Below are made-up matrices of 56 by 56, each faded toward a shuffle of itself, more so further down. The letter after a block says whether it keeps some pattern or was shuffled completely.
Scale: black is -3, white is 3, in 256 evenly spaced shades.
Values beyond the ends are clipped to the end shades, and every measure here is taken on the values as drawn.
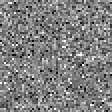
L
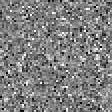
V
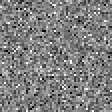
L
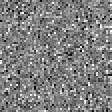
L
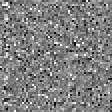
V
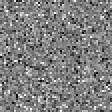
L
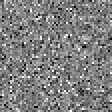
V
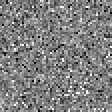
L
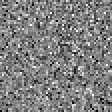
L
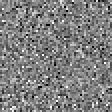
L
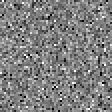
L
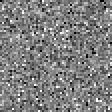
L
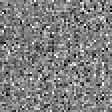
V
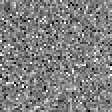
L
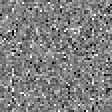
V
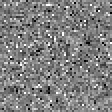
V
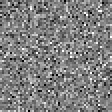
V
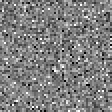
L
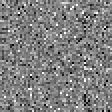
V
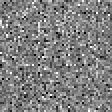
V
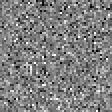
V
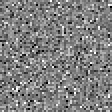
L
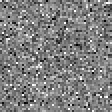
L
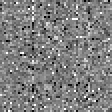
V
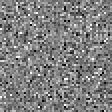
V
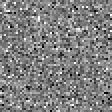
L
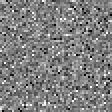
L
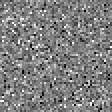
L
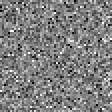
V
